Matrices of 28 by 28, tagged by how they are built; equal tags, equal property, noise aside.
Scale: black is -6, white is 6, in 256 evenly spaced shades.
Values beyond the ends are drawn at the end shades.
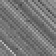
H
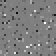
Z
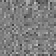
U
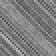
H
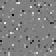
Z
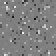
Z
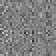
U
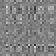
U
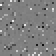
Z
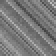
H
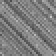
H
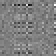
U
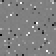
Z
